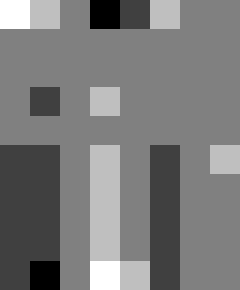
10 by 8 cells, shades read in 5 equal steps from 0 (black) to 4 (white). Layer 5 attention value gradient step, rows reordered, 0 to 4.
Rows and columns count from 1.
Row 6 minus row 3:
-1 -1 0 1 0 -1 0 1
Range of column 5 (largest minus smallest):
2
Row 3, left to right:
2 2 2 2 2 2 2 2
